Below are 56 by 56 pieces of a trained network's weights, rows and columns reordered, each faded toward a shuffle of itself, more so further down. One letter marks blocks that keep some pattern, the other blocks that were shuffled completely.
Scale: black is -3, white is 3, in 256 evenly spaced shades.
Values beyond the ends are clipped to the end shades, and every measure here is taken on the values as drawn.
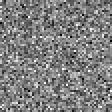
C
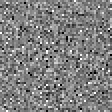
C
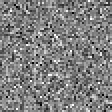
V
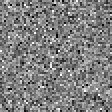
V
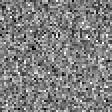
C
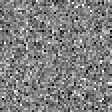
C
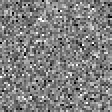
V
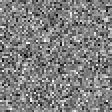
V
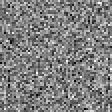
C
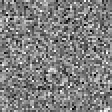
V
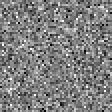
V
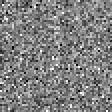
C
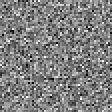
V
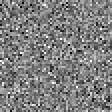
V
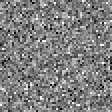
V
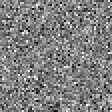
V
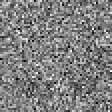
C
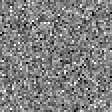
V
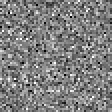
C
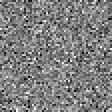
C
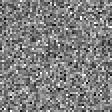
V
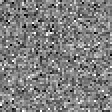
C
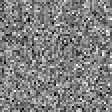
C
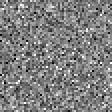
V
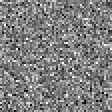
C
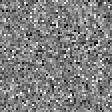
C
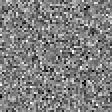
V
